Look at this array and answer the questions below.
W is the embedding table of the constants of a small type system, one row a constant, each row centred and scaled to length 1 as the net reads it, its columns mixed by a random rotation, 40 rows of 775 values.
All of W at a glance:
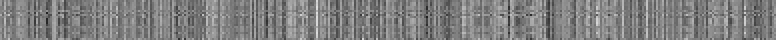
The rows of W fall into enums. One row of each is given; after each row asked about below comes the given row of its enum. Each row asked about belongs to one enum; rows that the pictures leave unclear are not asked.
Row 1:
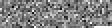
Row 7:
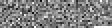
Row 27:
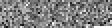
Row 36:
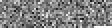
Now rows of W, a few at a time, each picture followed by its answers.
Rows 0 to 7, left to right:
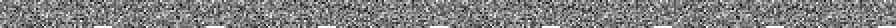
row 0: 36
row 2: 36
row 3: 7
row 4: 36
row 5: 7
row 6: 1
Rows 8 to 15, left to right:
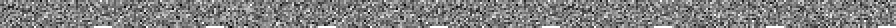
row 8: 7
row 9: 1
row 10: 27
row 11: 1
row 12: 7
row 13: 7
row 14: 36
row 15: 36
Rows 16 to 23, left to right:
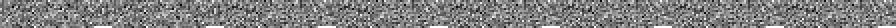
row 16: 1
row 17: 1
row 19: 7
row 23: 7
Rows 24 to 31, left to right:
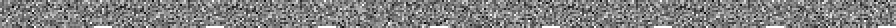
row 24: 1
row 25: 7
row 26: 7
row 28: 36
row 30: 7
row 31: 36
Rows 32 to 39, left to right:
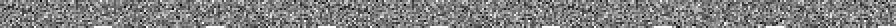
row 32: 7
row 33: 1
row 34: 36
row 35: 7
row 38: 27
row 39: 36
